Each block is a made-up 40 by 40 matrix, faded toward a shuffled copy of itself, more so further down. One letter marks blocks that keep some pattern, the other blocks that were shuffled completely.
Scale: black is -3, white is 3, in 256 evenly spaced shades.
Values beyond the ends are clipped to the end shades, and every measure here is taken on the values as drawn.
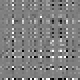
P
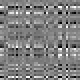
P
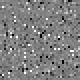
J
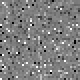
J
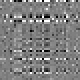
P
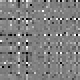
P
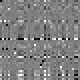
P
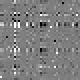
P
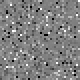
J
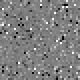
J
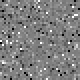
J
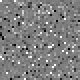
J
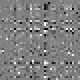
P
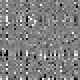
P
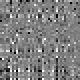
P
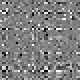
P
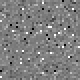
J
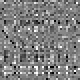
P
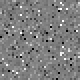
J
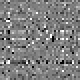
P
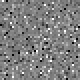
J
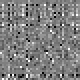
P
